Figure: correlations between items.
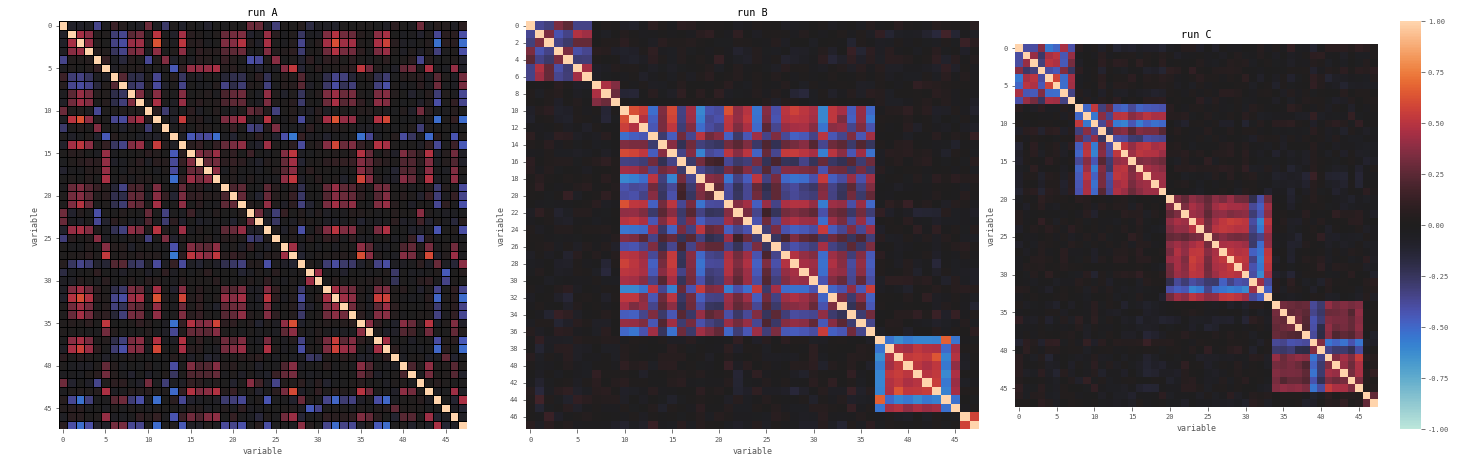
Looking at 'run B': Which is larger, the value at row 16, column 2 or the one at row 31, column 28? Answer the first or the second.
the first
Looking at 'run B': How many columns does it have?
48
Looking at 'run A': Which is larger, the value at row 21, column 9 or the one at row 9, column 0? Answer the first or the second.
the first
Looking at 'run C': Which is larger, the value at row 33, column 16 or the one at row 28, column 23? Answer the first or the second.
the second
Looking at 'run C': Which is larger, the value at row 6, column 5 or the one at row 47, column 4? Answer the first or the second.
the second
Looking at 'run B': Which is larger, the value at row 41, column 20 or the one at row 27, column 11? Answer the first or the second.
the second
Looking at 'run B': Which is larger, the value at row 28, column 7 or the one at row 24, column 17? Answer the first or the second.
the first
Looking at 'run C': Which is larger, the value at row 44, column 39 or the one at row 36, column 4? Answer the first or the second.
the second
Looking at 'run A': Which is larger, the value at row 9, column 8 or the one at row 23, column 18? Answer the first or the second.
the first
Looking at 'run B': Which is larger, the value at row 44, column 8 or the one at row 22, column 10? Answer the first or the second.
the second
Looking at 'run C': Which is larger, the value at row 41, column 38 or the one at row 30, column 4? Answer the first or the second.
the first
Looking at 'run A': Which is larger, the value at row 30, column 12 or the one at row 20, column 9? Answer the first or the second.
the second
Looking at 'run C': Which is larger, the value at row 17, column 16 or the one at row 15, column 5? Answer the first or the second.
the first
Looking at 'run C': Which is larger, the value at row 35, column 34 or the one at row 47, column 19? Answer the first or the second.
the first
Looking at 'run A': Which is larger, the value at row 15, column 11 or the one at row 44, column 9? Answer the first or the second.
the first
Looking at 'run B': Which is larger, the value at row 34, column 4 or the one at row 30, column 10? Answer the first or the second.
the second
